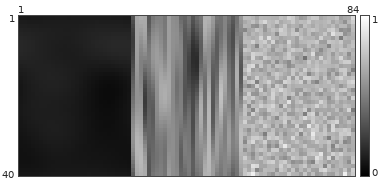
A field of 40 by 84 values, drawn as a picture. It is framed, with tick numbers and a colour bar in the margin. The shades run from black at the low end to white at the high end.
The table splits into one row of 3 panels. Panel 1,1: very low, smooth, faint in contrast. Panel 1,2: middling, streaked downward, strong in contrast. Panel 1,3: high, fine-grained.
